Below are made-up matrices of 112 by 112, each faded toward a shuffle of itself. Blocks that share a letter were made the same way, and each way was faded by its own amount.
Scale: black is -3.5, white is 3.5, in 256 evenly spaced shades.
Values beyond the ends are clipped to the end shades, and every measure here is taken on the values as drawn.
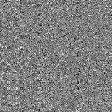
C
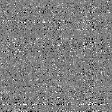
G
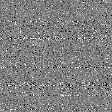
G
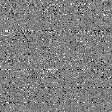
G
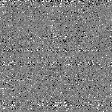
G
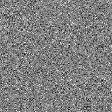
C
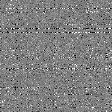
G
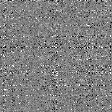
G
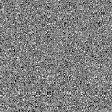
C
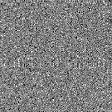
C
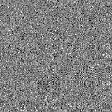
C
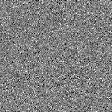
C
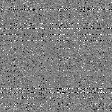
G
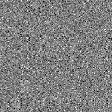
C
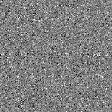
C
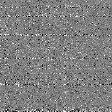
G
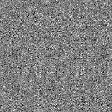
C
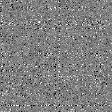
G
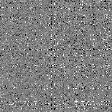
G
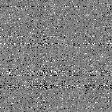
G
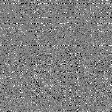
G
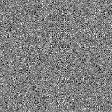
C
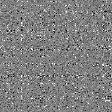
G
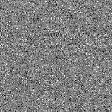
C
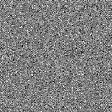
C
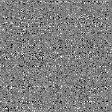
G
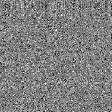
C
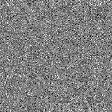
C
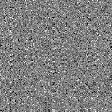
C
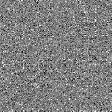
C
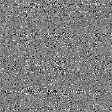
G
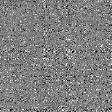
G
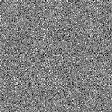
C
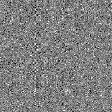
C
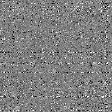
G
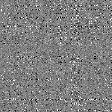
G
